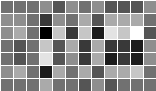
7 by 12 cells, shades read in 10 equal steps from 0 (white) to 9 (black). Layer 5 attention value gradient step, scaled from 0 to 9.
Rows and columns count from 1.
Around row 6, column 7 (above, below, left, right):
7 6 5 6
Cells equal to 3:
14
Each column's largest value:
5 6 5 9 6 7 7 8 8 7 8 6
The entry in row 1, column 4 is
4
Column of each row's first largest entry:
5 4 4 11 9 4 7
